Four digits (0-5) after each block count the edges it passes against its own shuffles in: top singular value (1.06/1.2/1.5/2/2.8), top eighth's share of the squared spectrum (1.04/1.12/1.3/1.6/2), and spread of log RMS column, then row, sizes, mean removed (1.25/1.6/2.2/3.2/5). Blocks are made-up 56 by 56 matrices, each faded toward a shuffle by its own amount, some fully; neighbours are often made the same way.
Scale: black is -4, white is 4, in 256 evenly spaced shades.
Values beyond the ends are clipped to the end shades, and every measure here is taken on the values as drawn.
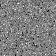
0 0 0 0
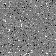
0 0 1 0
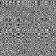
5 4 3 3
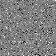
3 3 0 2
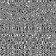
4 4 2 3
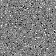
1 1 0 0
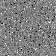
1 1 0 0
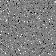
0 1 0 0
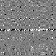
4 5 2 3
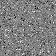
0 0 0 0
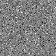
2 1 0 0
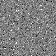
2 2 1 0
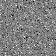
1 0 0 0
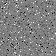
0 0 0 0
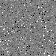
0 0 0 0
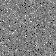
1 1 1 0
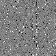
2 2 1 0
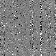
2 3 3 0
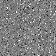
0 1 1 0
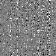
2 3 3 1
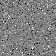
1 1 0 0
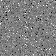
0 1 0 0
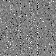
2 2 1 0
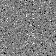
0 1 1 0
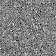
0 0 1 0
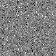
1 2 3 0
